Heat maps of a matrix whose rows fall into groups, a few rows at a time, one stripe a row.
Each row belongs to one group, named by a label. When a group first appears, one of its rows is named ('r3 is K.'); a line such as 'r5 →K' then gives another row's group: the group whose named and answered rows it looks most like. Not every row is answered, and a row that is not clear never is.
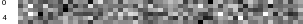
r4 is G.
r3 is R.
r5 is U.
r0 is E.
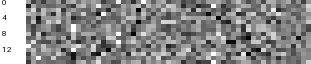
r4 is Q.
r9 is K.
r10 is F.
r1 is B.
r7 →G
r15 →B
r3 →U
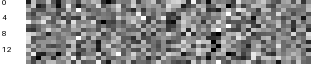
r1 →F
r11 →E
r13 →F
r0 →F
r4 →Q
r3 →R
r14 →U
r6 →R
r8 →G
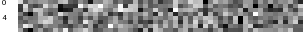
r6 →F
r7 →U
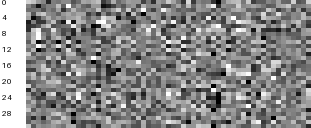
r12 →F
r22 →B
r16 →R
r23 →K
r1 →Q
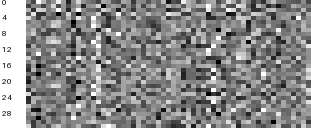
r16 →Q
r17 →B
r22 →B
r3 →F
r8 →F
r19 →B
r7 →E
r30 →R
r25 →B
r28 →E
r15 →E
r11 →B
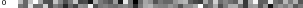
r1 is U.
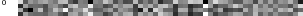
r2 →U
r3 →B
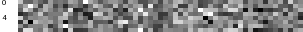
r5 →Q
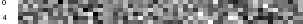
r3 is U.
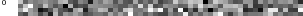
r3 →R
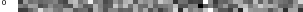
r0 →B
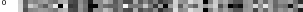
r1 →K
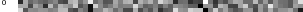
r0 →B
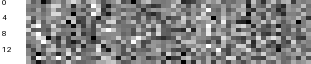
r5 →K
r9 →R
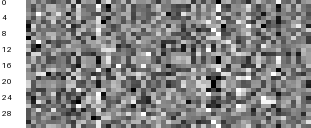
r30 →B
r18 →R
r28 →Q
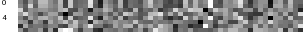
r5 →U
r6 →B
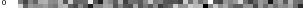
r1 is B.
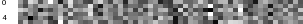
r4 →F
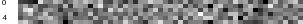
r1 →E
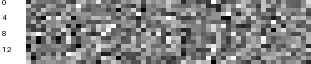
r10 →F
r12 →B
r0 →B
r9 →F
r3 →R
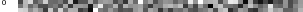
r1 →E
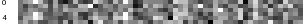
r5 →E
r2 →R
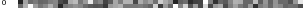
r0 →B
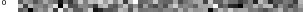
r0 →Q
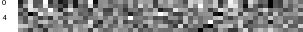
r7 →U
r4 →R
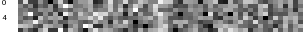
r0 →F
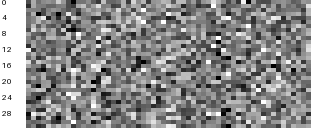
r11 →B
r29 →F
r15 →U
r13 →E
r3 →F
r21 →U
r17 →Q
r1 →B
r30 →G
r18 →R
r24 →U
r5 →Q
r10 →E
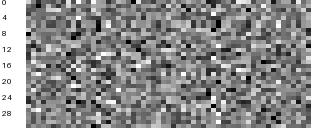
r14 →B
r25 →K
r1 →F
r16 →R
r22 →F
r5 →E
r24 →B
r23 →U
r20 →E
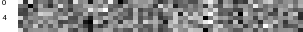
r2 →K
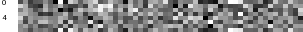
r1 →F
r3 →G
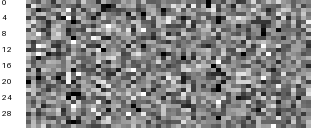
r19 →F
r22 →G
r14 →F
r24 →K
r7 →Q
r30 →Q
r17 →Q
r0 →U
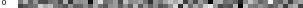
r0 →E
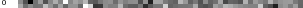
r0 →U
